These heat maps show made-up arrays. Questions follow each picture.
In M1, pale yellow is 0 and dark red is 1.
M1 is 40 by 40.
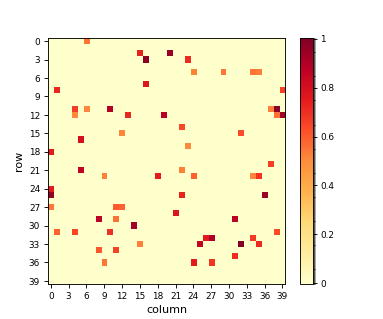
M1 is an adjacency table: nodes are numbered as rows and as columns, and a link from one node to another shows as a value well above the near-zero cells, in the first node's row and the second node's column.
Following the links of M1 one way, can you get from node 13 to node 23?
no
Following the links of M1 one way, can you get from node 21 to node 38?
yes
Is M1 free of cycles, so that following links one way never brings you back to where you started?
yes
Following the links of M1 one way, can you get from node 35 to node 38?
yes
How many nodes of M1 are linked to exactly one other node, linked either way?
7
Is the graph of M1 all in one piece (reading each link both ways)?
yes
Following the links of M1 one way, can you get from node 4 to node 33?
no
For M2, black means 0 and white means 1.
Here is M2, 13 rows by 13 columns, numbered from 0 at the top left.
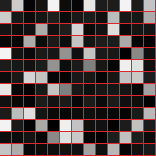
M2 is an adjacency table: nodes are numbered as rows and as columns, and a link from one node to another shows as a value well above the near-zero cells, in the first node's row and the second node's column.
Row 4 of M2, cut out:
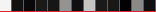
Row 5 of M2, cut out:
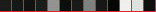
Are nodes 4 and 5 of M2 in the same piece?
yes
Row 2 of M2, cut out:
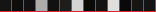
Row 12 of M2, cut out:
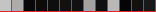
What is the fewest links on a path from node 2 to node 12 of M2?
2
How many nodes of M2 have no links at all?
1
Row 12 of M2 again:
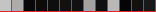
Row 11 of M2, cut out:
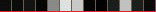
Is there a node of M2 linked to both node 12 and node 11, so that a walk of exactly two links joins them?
no
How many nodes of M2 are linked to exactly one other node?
0
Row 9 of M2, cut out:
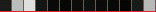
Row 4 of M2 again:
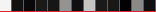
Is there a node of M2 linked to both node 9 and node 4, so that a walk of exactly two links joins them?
no
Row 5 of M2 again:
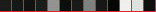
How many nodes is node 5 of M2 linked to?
4
